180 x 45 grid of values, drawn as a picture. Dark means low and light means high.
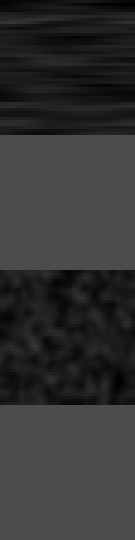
It is made of 4 by 1 panels. Panel 1,1: very low, streaked across, faint in contrast. Panel 2,1: low, flat. Panel 3,1: very low, blotchy, faint in contrast. Panel 4,1: low, flat.
